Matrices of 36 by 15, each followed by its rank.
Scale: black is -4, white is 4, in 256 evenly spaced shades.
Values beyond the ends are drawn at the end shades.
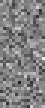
full rank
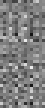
three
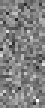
full rank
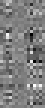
three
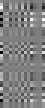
one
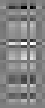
one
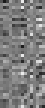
three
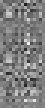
three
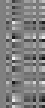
one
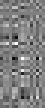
two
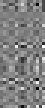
two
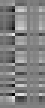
one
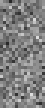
full rank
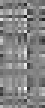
two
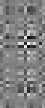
two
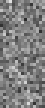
full rank
